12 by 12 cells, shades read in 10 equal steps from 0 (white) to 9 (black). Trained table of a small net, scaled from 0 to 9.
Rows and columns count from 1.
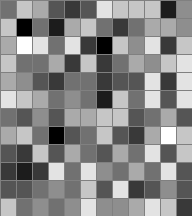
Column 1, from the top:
5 2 3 2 3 1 5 3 6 7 6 2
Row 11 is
6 6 5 4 5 2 6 1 7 6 4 6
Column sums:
45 56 50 65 53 44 61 45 56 33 49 42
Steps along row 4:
up same down up down up down down up down down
